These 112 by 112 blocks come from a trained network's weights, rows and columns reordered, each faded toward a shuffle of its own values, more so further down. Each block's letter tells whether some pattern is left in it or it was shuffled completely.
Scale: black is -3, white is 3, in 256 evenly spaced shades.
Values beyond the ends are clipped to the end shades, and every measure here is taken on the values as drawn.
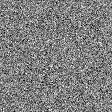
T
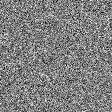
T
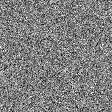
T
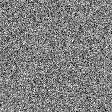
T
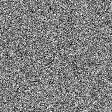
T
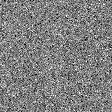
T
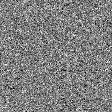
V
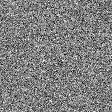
T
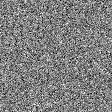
T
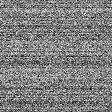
V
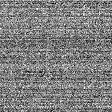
V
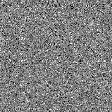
V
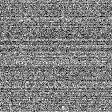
V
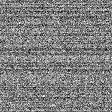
V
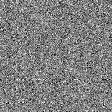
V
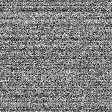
V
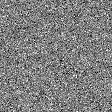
T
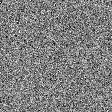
T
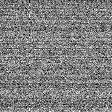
V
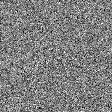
V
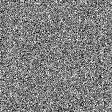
V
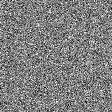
T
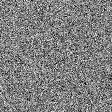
T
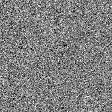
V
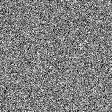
T
